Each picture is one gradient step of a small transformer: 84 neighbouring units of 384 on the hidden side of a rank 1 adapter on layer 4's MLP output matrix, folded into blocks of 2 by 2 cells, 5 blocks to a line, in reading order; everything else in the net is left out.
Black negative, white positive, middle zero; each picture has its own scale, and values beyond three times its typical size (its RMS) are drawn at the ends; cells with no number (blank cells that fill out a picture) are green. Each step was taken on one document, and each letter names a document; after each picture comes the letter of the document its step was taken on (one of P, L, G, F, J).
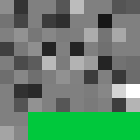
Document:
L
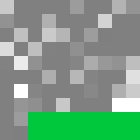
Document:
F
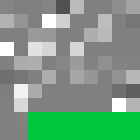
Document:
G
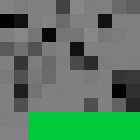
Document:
L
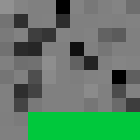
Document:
L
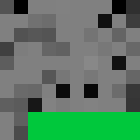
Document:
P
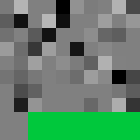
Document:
L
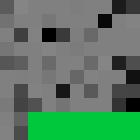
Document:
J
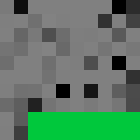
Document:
P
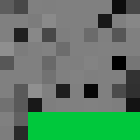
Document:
P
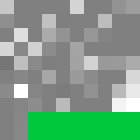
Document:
F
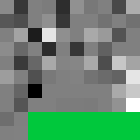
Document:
L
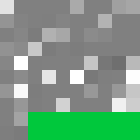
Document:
F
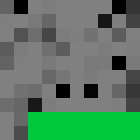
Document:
P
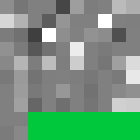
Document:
L
